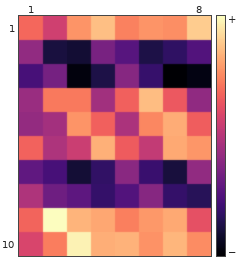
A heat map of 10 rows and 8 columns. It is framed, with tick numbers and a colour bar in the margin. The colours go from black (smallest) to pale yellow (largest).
On average the colour sits 50% of the way up the scale. The ninth with the highest average is the bottom left. Horizontal stripes repeat 2 times down the table.
